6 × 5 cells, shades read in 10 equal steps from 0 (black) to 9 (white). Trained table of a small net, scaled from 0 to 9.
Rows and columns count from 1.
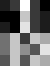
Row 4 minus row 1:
3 5 -7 5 6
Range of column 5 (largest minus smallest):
8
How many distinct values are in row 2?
4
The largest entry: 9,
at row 1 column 3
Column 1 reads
1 0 1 4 4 3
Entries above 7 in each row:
1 0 1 0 1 0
